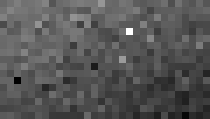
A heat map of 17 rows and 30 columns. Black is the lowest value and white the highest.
Values rise toward the top left. The bottom right is the ninth with the lowest average. The texture is fine-grained noise.
